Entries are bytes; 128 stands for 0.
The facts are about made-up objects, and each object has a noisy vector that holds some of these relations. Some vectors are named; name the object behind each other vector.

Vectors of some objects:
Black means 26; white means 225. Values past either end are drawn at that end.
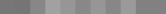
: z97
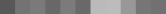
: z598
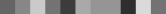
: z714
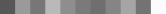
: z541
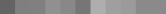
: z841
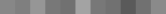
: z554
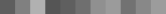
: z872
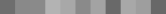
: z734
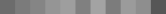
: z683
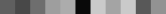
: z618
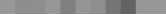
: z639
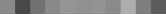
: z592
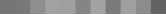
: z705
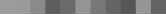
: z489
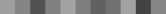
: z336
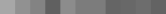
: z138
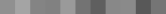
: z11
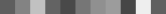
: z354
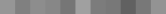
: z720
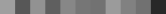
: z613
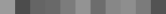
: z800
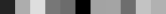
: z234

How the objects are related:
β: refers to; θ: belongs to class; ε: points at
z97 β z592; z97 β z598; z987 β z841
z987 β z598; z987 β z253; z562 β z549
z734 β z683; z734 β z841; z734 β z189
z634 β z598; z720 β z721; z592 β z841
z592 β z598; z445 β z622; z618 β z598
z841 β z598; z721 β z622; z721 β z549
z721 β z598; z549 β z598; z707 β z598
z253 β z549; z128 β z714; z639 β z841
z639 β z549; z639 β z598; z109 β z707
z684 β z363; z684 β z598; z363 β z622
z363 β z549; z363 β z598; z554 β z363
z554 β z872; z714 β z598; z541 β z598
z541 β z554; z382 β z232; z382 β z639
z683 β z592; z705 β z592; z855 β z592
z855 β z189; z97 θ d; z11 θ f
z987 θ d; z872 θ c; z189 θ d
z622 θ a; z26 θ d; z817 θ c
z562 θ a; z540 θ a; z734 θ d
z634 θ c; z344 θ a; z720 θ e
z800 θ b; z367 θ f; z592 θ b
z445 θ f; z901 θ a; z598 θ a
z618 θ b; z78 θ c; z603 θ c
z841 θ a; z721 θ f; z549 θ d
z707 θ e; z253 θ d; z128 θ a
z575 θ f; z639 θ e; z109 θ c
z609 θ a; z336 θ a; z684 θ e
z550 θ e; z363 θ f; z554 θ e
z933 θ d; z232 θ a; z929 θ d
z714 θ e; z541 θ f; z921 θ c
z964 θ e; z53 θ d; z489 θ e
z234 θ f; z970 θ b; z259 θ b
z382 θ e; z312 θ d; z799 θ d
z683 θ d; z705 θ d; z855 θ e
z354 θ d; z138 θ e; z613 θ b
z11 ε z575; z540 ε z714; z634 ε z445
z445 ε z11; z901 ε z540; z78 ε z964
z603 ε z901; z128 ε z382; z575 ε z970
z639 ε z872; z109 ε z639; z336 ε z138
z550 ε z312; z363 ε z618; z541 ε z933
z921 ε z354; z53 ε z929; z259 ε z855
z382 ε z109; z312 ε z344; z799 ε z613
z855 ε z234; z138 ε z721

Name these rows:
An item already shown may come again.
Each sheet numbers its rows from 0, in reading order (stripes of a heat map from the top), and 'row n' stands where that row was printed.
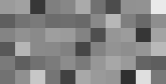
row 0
z78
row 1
z622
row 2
z445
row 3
z367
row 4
z549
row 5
z714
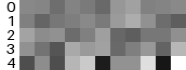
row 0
z232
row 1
z549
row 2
z817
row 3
z128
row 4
z363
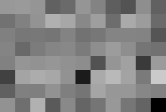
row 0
z489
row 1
z734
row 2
z26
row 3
z253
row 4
z445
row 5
z721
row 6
z841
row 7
z929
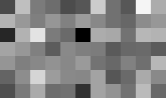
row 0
z964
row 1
z382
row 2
z234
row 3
z138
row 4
z109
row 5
z855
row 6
z933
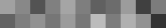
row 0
z336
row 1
z189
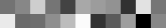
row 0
z714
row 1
z634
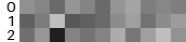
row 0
z232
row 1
z872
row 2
z312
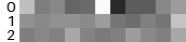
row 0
z603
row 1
z109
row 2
z562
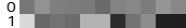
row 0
z609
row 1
z53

